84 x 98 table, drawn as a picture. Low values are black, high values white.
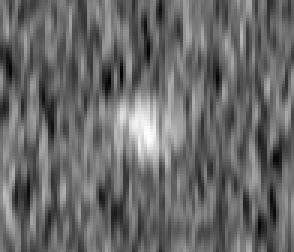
One bump rises in the centre. The ninth with the highest average is the centre. No overall slope runs across the table. Streaks run downward.
